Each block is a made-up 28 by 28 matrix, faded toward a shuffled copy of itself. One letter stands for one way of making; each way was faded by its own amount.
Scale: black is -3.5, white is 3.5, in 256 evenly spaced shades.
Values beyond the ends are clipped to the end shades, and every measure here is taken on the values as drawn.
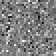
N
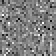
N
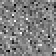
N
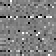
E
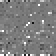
E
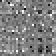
E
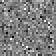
N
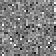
N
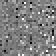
N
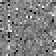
N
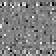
E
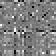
E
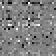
E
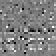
E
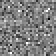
N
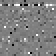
E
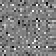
E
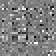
E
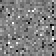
N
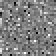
N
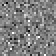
N
